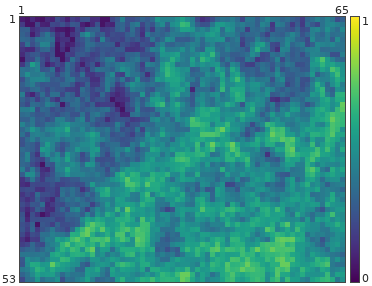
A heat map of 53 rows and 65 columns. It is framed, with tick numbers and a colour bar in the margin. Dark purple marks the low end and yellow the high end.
Stripes: none. Histogram: bell-shaped. Odd rows or columns: none. Slope: up to the bottom right. Mirror symmetry: none. Ninth with the lowest average: top left. Grain: blotchy.
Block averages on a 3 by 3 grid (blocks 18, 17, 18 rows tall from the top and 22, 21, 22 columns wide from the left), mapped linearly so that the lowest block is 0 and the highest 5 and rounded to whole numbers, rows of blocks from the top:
0 3 2 | 2 4 4 | 3 5 5
